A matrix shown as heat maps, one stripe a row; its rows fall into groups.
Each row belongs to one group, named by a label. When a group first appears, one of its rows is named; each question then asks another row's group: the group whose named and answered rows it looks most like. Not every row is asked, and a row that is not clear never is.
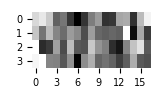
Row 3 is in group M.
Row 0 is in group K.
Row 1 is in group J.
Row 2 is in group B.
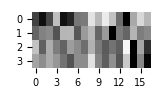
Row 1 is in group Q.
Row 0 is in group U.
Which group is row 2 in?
J
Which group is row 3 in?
J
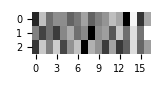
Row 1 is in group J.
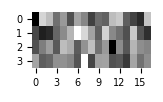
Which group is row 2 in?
Q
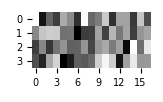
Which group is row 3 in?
U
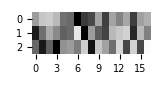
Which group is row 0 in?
K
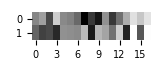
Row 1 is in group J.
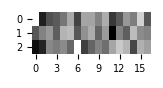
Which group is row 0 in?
B
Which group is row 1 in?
Q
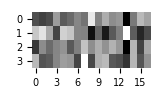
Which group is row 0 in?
U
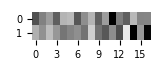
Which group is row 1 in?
J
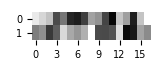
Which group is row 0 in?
K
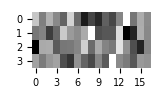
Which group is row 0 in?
J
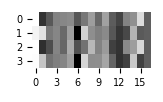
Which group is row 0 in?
B
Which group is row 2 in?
B
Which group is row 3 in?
M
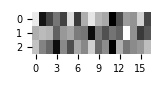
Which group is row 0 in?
B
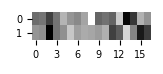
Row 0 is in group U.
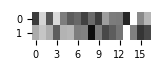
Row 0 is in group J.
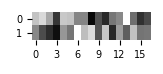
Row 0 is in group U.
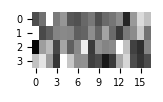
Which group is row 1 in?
B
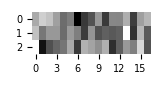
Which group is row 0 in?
K
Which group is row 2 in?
B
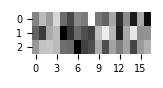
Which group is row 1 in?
U
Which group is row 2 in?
K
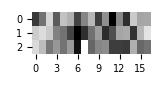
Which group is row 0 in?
Q
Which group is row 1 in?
K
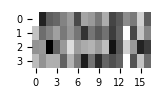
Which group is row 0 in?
B
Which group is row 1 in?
J
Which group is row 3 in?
J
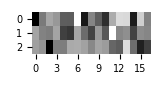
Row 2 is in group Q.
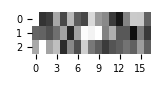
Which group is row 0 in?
B
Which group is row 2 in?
M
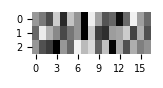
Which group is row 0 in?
B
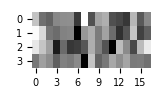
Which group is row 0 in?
M
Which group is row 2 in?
K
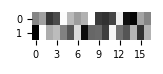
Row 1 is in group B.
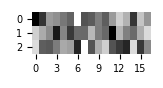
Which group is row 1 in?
K
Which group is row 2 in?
M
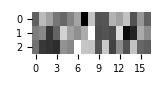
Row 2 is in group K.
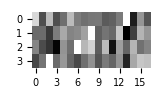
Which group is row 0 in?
J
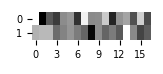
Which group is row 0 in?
B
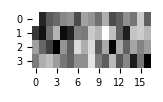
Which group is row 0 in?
B
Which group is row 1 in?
U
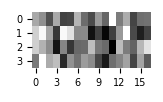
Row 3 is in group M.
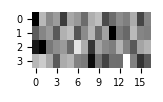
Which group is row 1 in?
Q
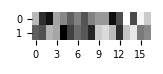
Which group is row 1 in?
U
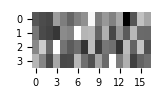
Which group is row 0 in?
U
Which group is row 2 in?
J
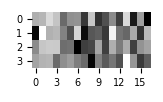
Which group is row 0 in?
J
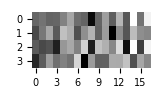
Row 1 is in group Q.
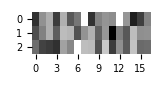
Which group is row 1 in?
Q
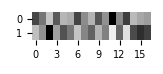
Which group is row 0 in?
Q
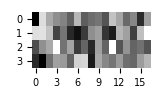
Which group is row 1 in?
K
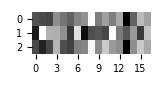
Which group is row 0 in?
U
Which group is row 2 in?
U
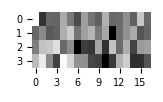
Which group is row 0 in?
B
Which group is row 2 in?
K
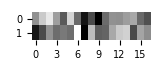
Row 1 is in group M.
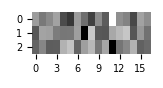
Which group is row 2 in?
Q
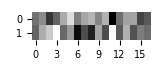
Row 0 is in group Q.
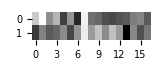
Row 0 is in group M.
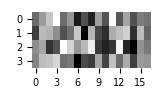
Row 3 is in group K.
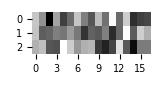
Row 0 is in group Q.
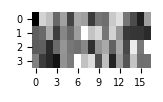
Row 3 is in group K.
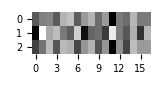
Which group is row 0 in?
Q
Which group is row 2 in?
Q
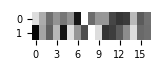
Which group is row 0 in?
M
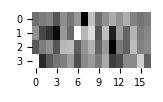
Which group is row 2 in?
Q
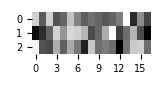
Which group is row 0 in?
J
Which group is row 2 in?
B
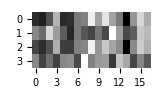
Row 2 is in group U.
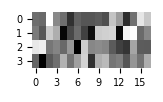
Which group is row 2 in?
M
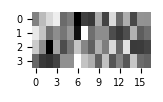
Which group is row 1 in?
M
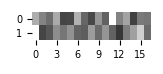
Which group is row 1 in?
B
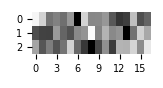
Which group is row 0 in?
M
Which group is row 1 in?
U
